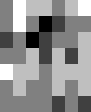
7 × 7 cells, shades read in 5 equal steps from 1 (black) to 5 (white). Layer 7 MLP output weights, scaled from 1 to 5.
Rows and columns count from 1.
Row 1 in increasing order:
3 3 4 4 4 5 5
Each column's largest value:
5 5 4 4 4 4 5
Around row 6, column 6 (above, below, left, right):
4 3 4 4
